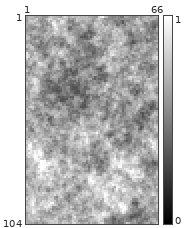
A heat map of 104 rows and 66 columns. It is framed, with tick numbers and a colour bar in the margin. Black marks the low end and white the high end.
The histogram is bell-shaped. The ninth with the highest average is the bottom left. The texture is blotchy. Neither half mirrors the other.
